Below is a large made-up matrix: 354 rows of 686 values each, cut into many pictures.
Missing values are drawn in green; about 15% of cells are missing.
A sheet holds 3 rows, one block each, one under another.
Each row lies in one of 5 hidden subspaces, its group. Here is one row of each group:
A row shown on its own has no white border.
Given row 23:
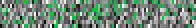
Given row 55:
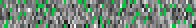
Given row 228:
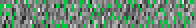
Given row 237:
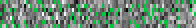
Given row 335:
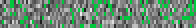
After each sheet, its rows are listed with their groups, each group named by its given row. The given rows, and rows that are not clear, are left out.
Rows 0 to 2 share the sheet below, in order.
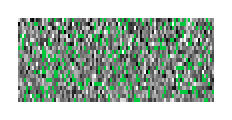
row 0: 335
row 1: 23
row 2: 237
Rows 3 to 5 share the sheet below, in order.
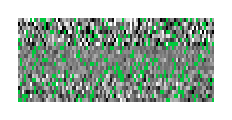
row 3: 55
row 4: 23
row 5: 237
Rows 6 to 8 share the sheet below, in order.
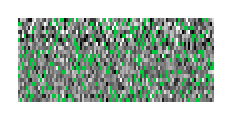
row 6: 237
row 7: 55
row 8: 228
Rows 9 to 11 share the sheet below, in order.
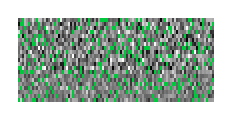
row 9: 23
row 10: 228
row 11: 55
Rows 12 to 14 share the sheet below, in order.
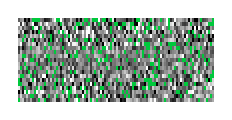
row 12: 55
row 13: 23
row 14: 237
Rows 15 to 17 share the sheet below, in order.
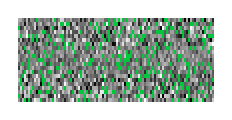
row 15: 55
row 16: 335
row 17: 335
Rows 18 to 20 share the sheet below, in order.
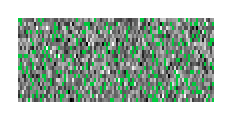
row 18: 55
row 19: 23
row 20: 335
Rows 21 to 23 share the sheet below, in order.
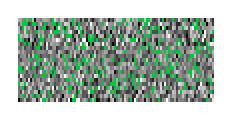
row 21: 55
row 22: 23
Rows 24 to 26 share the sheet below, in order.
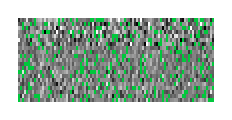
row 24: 23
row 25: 228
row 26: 228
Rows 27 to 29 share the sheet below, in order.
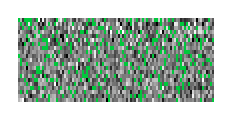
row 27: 228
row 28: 23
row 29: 228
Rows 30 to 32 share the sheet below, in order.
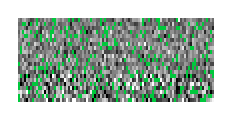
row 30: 335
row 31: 23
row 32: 55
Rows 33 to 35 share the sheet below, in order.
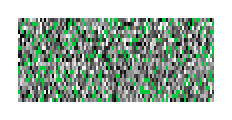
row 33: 335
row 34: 237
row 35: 55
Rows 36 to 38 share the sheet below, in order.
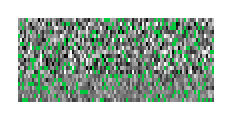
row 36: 228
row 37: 335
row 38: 55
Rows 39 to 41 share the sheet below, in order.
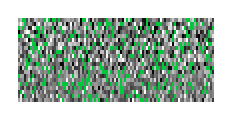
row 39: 23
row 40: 228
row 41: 335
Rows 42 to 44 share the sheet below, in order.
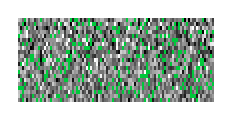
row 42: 55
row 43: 335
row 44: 335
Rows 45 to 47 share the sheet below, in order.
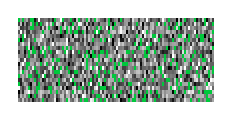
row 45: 228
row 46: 335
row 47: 237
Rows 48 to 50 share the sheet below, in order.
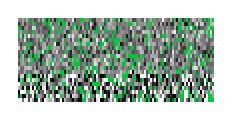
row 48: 237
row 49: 335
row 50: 335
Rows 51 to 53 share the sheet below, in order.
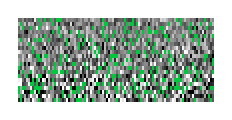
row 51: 55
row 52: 237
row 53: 237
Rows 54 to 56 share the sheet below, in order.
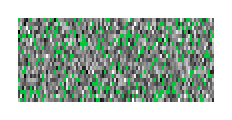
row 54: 23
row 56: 335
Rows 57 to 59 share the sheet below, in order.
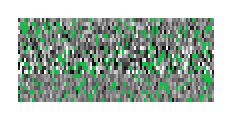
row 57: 335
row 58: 335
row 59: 23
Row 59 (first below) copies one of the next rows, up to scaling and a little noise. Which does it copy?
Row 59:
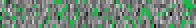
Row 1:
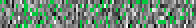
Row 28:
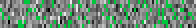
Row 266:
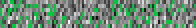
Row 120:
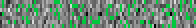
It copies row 120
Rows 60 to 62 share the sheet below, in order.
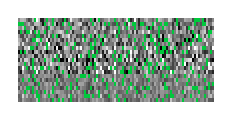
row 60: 335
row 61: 55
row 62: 55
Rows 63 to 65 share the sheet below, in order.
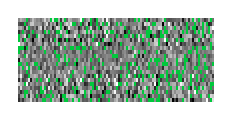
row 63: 237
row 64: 23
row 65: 23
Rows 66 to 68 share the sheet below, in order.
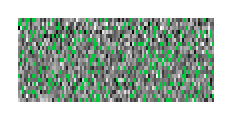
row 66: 23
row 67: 228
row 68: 23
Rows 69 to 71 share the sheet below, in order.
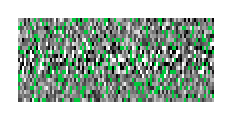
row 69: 55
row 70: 228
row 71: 23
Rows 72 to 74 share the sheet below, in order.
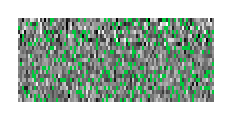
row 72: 335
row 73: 23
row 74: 55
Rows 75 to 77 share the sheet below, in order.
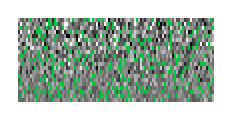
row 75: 23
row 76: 335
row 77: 23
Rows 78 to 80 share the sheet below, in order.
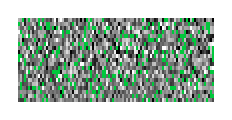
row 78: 55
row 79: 23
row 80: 228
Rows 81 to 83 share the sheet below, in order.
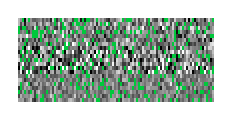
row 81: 55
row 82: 335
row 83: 23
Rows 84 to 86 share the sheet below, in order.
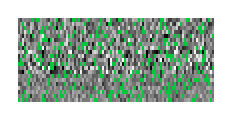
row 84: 228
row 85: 228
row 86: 237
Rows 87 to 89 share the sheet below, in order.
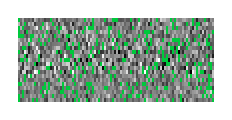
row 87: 55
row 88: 335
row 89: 55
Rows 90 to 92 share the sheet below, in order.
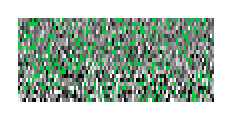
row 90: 228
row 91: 55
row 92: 23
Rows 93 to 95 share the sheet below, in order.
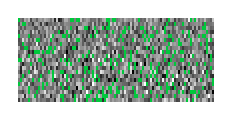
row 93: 55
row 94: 335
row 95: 237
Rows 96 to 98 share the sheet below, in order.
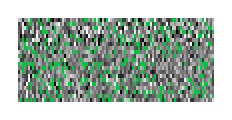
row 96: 335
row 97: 335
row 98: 23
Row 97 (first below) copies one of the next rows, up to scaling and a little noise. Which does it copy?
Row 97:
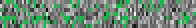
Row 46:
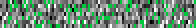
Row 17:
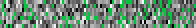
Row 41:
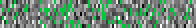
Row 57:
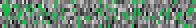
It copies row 57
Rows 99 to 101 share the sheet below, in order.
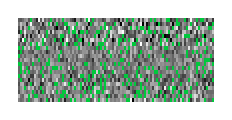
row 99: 228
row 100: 55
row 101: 335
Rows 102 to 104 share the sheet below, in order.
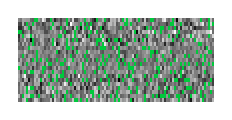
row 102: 237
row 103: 335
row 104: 335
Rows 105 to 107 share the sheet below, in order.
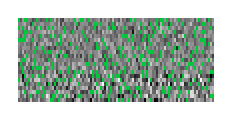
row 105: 23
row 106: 237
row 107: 23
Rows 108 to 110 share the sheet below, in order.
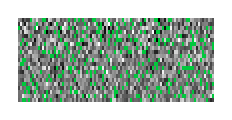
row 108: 23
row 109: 228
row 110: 55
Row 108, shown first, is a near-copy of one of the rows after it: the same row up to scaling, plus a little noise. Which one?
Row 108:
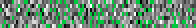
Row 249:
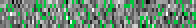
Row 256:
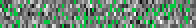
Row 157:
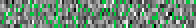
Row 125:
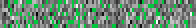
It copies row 256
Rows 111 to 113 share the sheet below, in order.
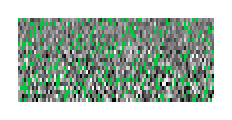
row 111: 335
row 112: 55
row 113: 55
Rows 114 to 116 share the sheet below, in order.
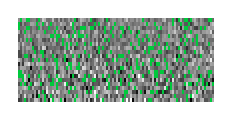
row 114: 237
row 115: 237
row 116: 335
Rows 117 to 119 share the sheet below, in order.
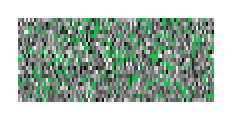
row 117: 55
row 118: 237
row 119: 55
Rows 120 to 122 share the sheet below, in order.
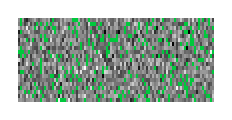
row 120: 23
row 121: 237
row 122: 23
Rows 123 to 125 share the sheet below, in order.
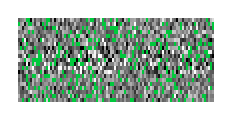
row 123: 237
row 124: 237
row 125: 23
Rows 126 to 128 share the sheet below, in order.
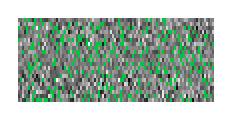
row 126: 55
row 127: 228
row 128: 335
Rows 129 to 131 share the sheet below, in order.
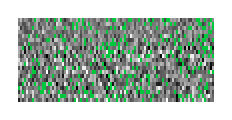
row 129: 228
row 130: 55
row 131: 237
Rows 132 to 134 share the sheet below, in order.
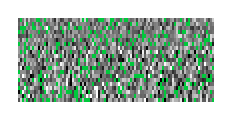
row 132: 55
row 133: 228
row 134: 335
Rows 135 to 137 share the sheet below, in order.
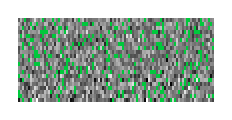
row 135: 237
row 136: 23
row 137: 23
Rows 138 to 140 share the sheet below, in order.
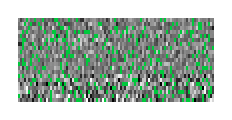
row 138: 237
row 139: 228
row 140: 55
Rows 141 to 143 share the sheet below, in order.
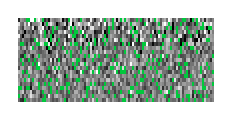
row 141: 335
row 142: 23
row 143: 228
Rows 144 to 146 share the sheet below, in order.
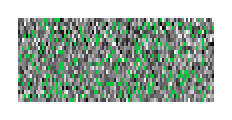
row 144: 55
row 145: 228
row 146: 237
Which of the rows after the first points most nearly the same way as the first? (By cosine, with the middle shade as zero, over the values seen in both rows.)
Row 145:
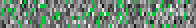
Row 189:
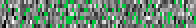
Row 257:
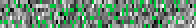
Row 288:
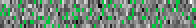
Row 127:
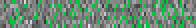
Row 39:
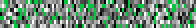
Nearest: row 127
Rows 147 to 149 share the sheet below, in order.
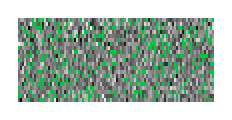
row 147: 237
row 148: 228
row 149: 237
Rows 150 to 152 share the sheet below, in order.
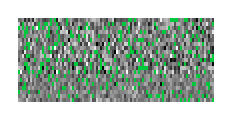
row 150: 55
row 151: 237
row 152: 23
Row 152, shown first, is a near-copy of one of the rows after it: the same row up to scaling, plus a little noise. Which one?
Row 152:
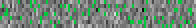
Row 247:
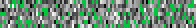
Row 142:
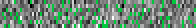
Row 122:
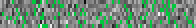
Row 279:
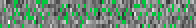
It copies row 247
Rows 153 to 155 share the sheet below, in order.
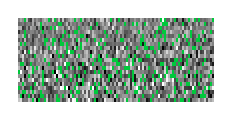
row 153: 237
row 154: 237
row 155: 55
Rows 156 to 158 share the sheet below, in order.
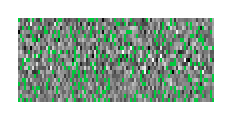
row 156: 23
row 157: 23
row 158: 23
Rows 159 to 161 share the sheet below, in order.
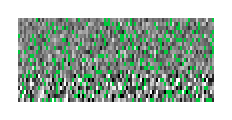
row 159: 228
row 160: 335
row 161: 228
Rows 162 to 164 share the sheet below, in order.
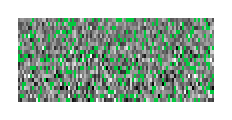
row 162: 237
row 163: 237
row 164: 55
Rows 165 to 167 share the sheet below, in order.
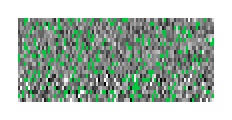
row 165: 55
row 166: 228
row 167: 23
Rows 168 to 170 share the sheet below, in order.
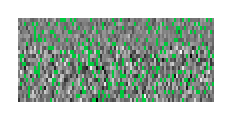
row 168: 23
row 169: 237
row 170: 23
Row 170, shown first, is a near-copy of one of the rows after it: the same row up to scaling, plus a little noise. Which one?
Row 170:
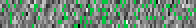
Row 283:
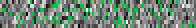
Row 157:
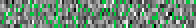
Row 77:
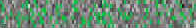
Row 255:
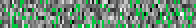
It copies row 283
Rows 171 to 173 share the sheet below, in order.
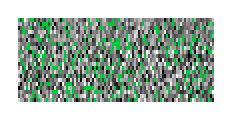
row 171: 23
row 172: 228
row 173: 23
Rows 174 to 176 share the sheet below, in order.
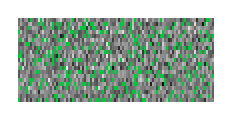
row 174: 228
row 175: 228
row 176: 23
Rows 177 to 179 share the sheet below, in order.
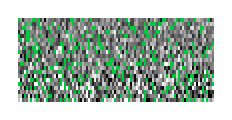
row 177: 335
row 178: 228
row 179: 55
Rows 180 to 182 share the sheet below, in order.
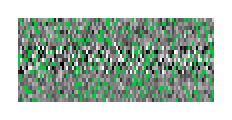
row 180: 55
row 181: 228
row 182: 228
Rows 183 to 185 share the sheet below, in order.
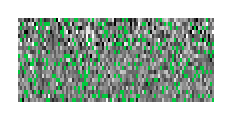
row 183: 55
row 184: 237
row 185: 228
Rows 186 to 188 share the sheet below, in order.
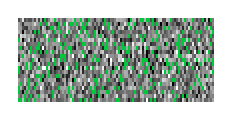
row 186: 335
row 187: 228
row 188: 335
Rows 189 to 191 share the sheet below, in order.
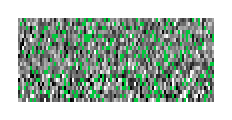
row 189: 228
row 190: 23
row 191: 335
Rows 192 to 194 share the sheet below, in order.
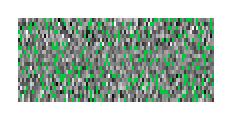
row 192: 55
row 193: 237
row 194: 228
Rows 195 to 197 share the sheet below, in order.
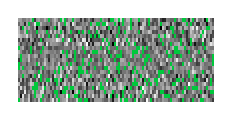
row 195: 55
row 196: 23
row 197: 228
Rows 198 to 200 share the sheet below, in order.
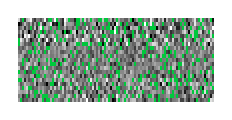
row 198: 237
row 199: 23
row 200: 55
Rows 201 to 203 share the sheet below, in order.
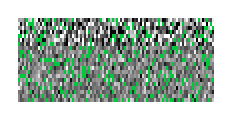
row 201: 228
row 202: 228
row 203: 23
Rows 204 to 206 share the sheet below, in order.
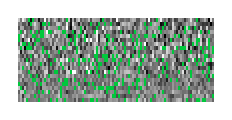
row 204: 335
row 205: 55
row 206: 335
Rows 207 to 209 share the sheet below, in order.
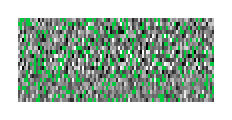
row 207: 228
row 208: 228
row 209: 335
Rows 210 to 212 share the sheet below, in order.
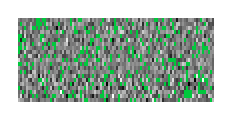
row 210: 228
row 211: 23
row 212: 228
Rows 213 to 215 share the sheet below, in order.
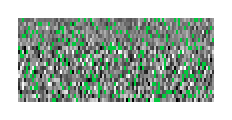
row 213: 55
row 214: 335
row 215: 335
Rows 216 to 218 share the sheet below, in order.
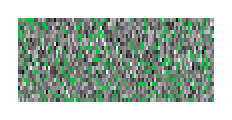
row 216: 237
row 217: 228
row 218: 335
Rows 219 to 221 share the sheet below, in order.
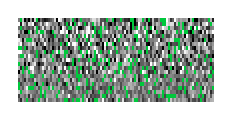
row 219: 55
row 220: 237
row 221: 55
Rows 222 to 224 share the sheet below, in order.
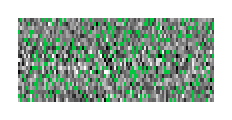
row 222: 23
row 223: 237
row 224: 237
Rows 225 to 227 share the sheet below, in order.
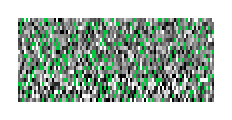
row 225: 55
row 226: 335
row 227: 23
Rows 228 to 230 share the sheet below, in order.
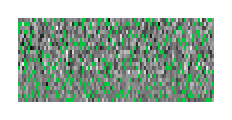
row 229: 335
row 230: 55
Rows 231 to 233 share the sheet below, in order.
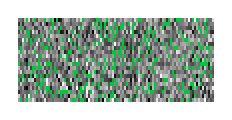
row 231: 55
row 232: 55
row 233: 55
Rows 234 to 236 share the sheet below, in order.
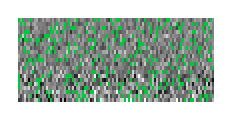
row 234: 228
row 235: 335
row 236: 335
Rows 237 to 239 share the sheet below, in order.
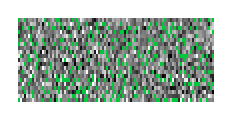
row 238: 237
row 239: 237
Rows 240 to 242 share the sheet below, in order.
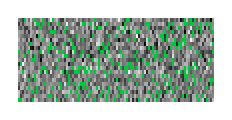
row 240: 23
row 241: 335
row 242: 335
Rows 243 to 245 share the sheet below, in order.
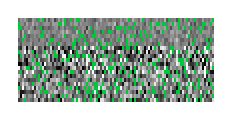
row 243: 237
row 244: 55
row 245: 335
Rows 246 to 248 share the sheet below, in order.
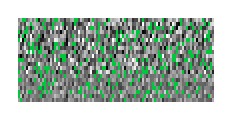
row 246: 228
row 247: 23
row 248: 228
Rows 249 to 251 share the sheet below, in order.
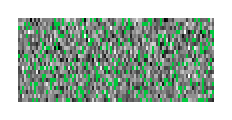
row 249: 23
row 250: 55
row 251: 55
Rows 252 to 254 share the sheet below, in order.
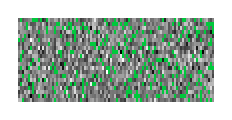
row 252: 237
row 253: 228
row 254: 237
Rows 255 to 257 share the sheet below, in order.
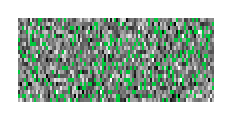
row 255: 23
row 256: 23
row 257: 237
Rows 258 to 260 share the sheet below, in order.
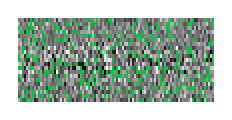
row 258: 55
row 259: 237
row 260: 335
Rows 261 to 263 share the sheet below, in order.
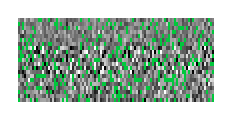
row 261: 335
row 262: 335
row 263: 335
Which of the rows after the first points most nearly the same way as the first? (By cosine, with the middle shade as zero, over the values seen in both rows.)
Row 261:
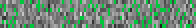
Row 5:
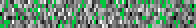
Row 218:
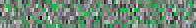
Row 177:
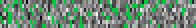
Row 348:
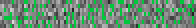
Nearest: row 177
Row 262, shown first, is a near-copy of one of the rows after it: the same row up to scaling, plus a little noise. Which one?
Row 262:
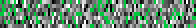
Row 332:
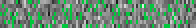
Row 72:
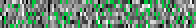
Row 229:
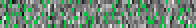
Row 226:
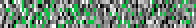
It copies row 332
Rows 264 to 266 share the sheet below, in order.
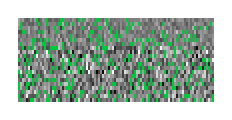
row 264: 23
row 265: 55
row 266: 23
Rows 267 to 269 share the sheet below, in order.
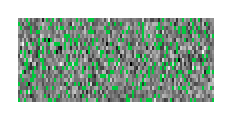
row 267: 228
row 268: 228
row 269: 237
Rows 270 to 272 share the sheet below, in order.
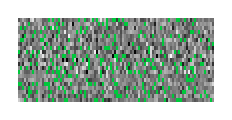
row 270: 335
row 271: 237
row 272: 237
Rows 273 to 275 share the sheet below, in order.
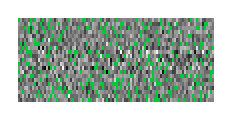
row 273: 228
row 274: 228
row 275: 55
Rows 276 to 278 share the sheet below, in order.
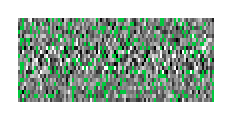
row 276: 237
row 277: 23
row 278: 335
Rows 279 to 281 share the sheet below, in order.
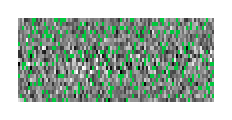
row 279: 23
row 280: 237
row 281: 237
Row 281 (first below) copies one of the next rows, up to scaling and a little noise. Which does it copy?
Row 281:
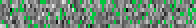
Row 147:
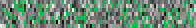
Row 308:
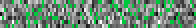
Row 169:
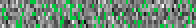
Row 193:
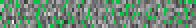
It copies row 147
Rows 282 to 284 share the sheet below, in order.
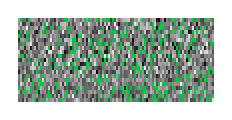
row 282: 23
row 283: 23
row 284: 23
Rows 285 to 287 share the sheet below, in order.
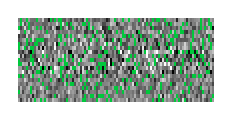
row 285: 237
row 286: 228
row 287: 335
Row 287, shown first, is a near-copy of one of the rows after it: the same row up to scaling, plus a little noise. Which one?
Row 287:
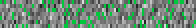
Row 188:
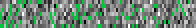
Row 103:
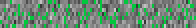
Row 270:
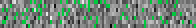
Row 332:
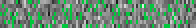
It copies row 103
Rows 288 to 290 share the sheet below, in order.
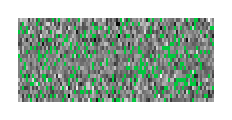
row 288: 23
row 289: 23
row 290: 55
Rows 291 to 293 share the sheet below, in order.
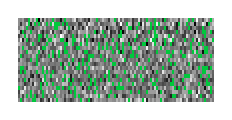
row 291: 228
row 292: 228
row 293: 335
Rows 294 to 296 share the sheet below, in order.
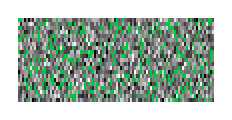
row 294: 55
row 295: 23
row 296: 23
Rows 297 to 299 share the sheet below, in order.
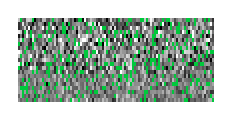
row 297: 237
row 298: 237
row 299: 55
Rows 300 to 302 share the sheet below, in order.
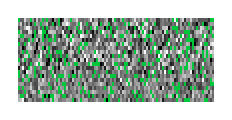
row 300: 23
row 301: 335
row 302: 228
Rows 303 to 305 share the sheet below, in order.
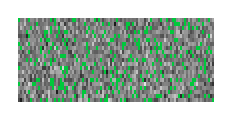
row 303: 55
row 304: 228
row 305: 237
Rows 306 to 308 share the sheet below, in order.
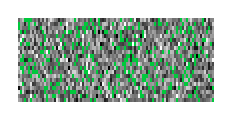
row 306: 335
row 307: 55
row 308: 237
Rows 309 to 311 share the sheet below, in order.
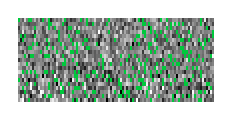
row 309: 335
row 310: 237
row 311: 228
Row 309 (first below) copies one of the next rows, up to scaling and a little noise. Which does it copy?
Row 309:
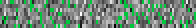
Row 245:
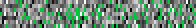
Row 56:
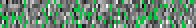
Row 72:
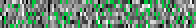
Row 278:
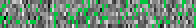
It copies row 245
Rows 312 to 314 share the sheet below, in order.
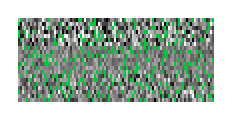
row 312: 237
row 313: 335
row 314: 23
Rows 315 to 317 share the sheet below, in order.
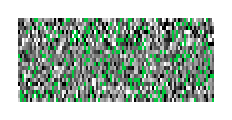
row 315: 55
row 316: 228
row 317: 23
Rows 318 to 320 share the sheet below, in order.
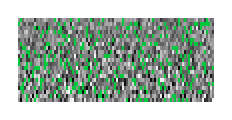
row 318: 55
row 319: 23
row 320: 335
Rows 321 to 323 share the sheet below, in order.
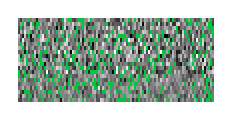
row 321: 228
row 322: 55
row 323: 335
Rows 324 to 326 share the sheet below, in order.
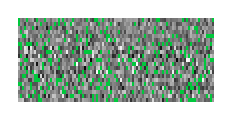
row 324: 55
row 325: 23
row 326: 228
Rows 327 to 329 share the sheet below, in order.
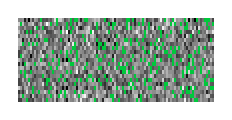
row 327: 55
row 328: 237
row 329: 237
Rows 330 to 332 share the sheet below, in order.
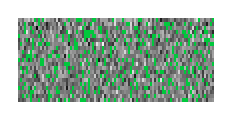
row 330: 55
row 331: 335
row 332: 335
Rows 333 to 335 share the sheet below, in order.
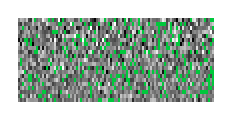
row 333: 237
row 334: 228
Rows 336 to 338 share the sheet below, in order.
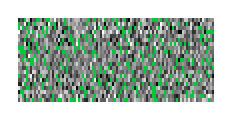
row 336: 23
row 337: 23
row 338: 237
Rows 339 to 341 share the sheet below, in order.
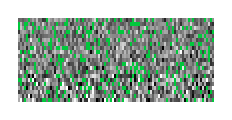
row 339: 237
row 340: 237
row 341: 55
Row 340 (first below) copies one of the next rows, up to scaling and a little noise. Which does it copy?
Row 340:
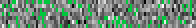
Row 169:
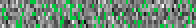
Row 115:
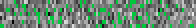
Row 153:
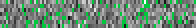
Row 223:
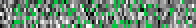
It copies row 169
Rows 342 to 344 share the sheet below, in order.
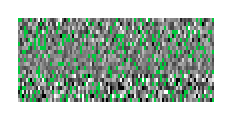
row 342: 228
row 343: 23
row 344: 228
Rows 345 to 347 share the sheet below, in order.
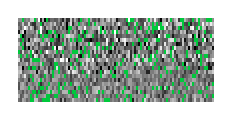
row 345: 335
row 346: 55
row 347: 335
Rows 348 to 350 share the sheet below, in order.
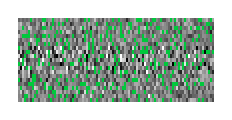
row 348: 237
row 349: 228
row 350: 23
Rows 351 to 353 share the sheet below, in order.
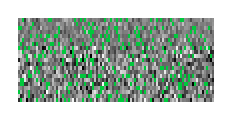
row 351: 335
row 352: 237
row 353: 335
